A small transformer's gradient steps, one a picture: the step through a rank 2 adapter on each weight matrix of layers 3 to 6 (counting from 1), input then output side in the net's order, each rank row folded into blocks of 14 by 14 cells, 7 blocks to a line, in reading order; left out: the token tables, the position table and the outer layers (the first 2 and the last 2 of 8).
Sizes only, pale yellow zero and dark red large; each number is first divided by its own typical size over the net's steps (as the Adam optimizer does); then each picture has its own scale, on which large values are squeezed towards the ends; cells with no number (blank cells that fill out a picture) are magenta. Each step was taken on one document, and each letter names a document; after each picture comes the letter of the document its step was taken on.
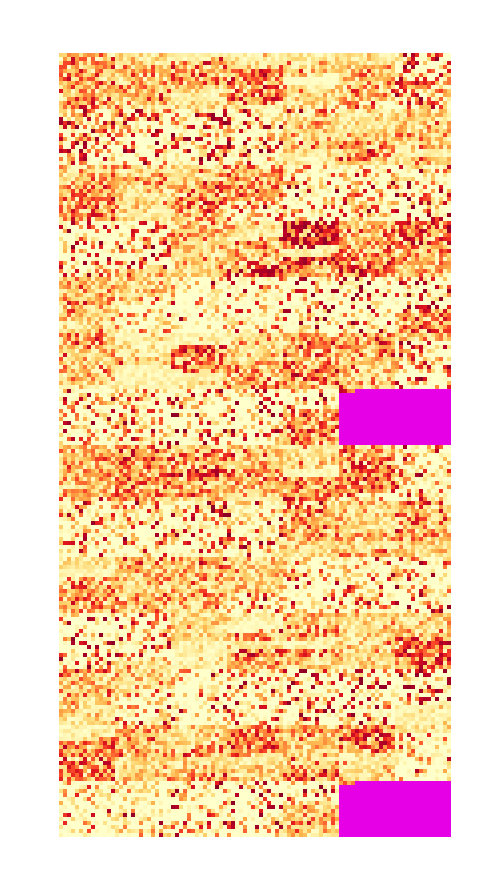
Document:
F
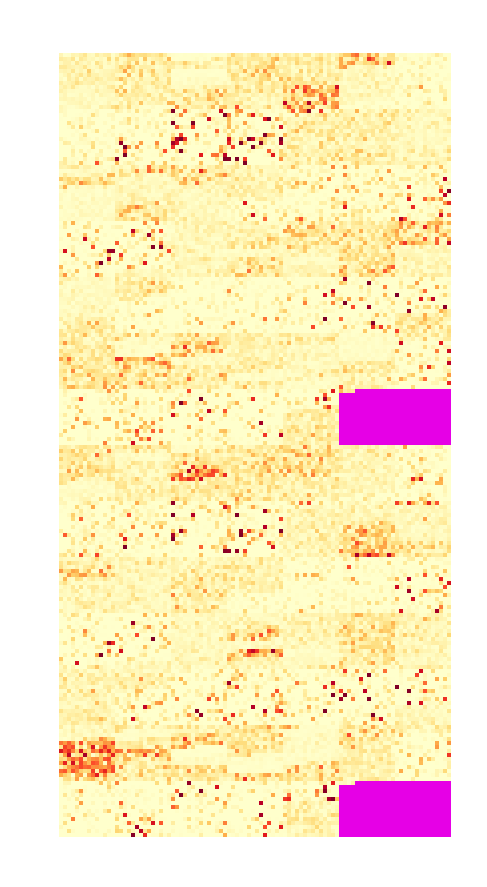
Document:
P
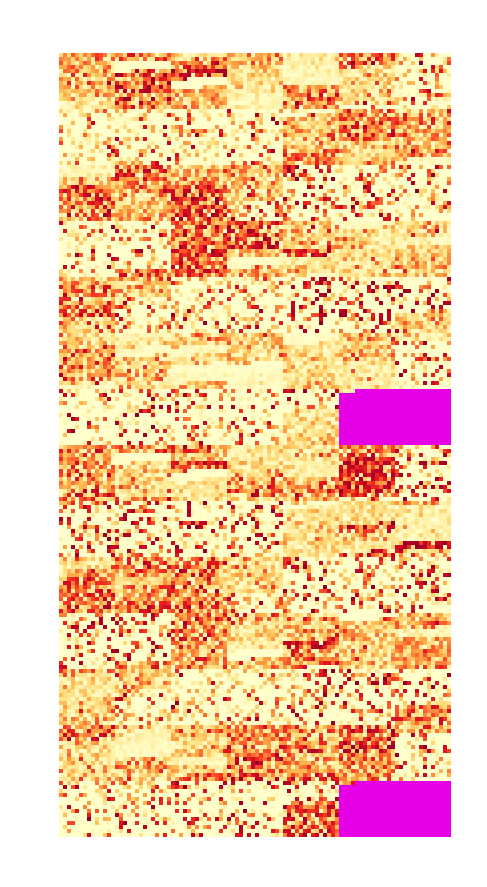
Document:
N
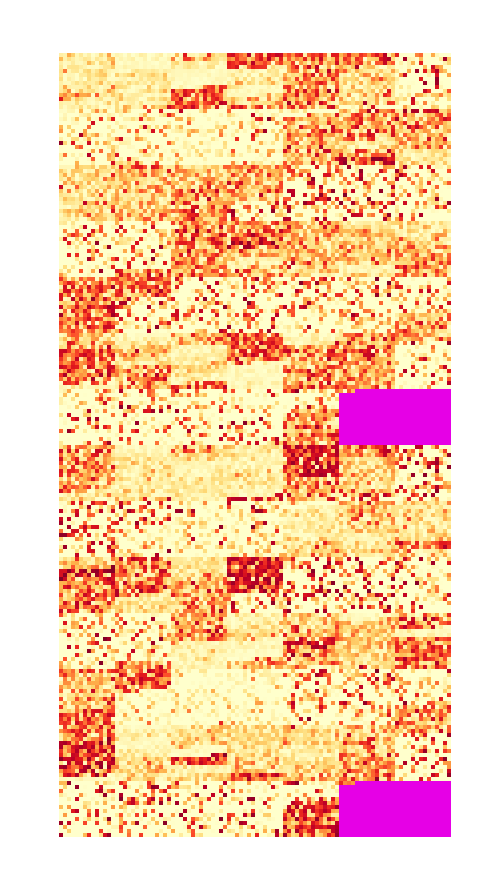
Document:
N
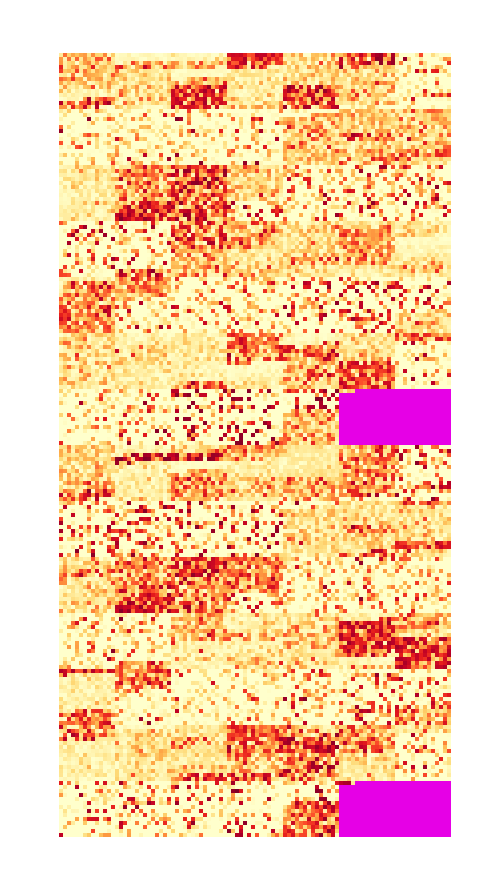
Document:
N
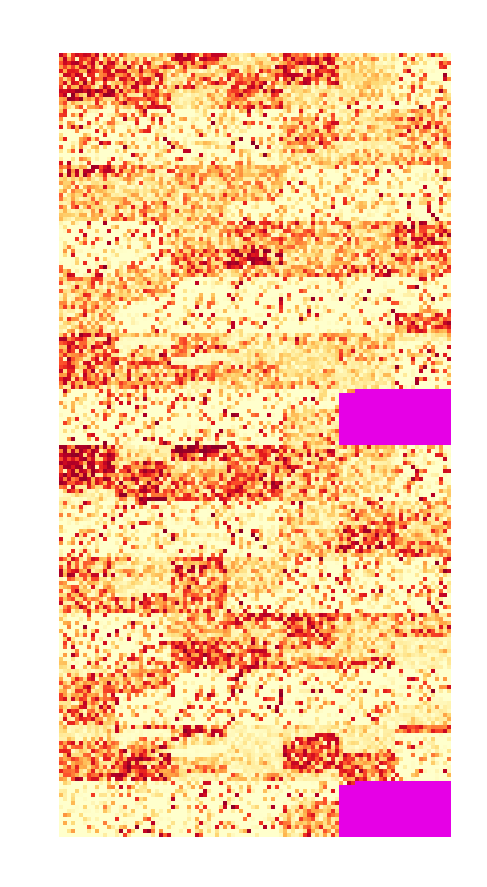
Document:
F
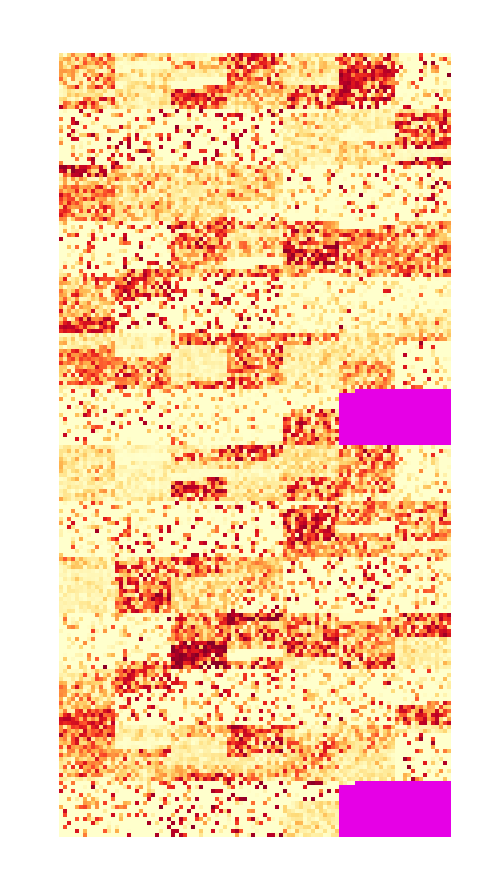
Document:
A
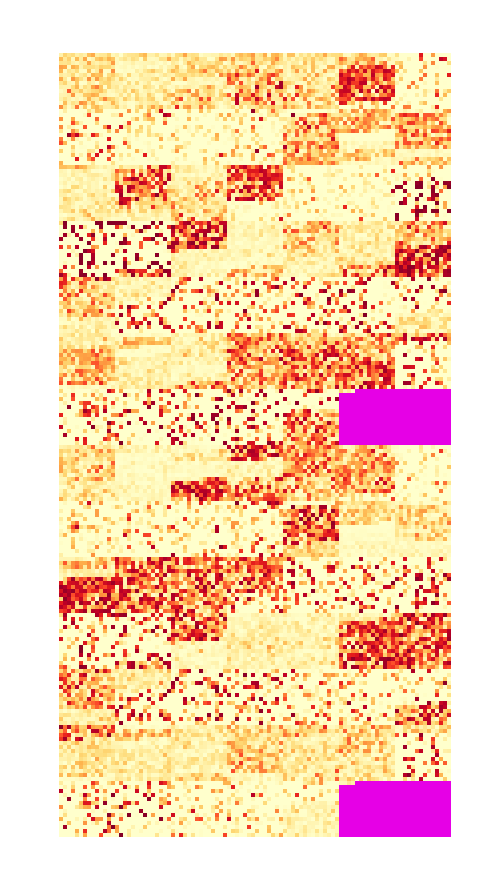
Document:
A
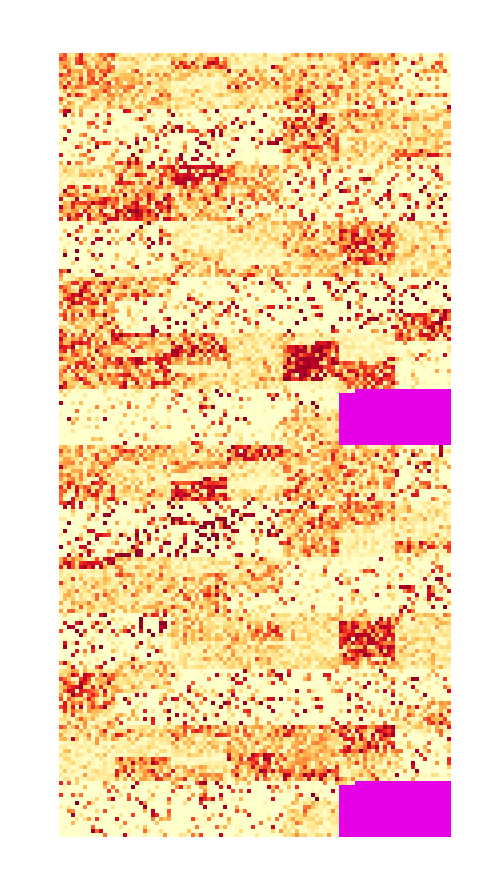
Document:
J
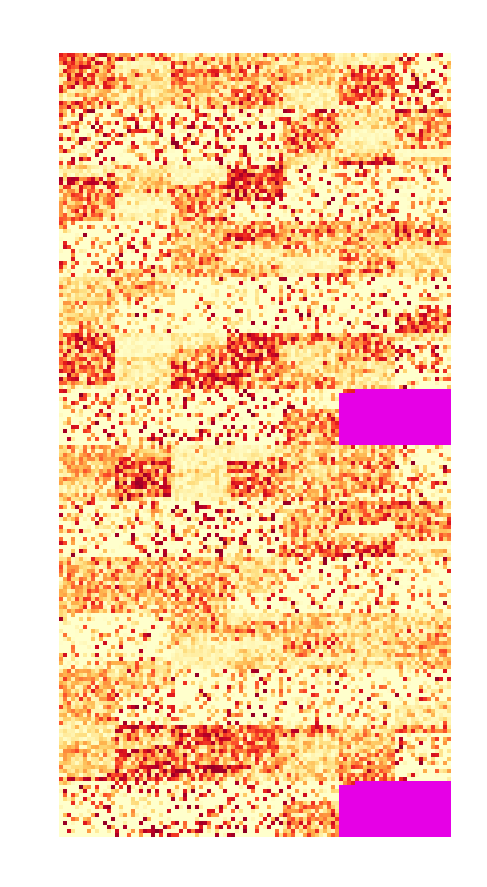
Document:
F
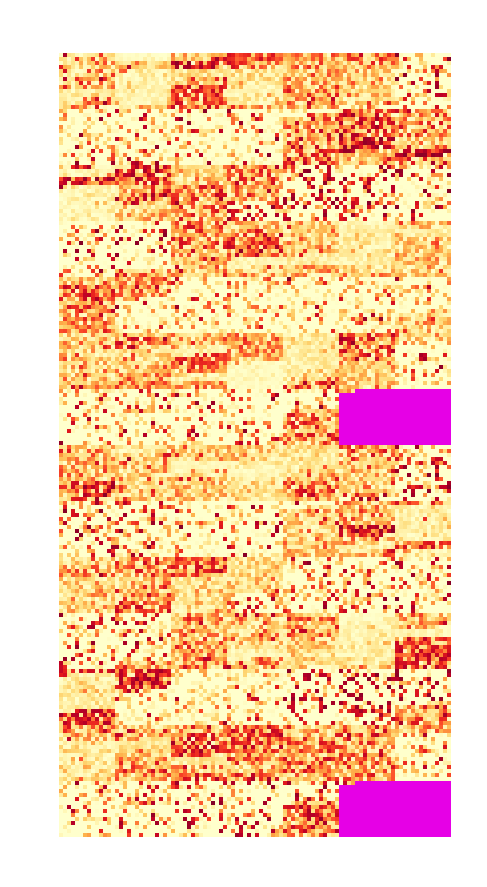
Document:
N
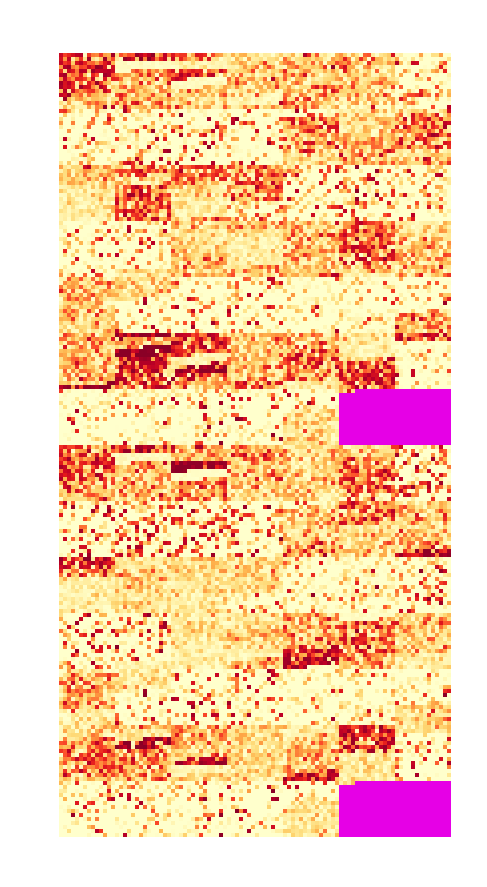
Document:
J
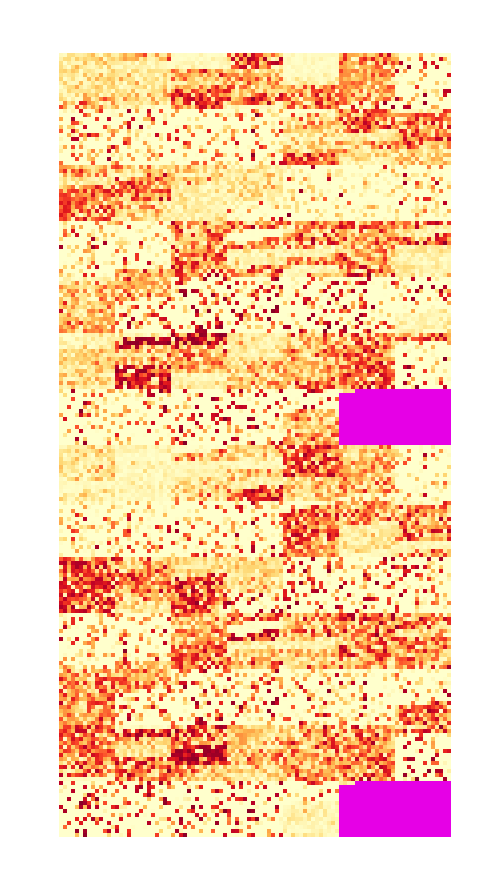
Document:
A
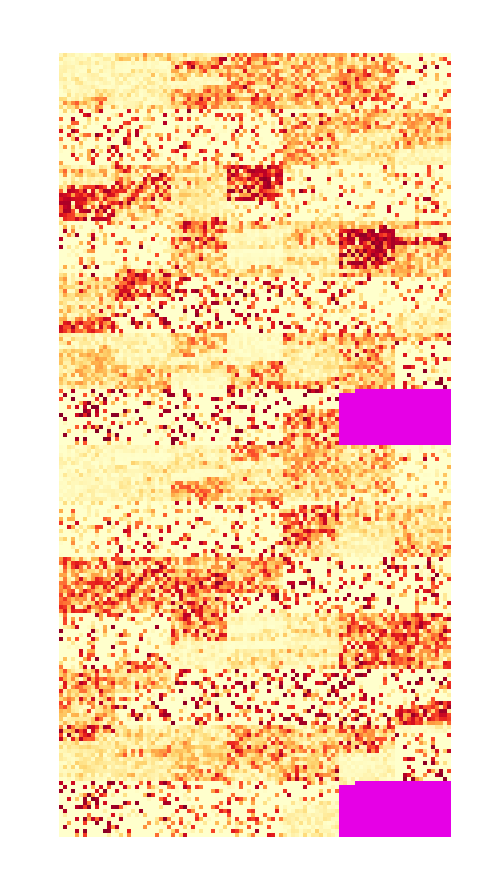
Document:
A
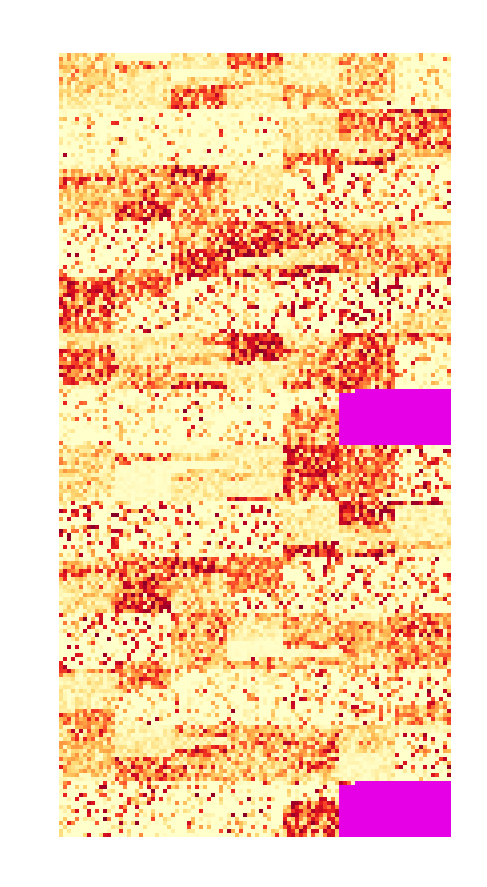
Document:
N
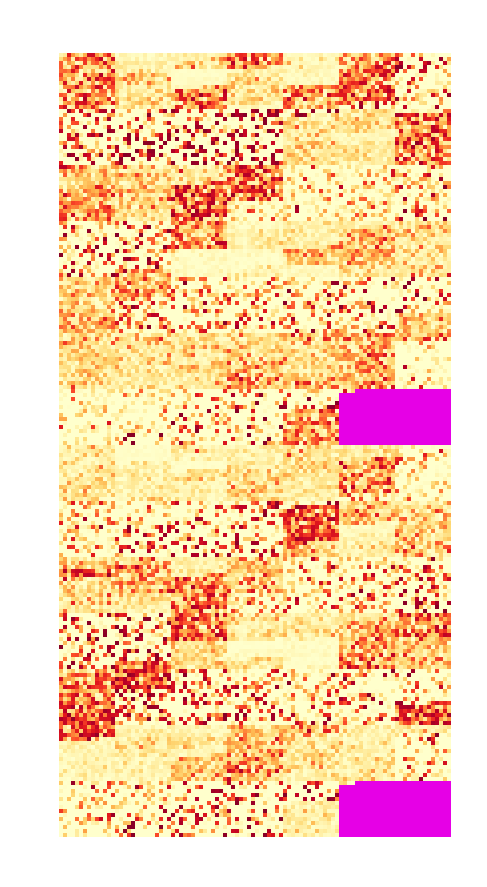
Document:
A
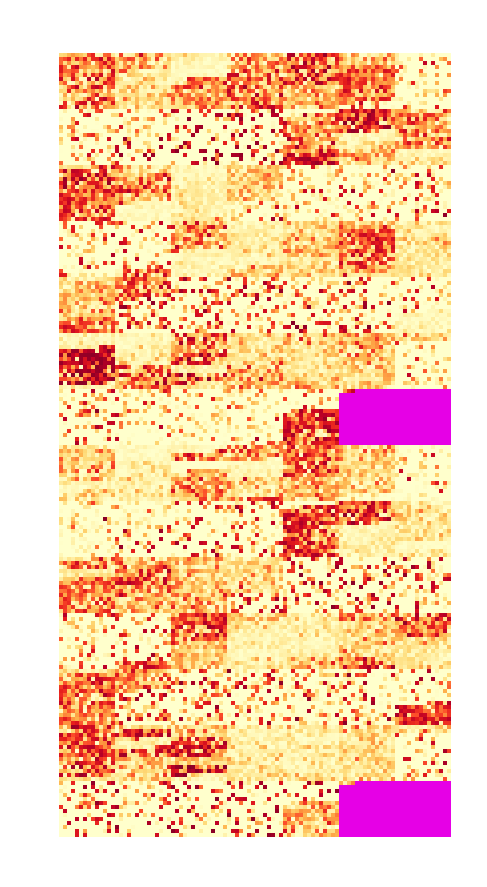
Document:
A
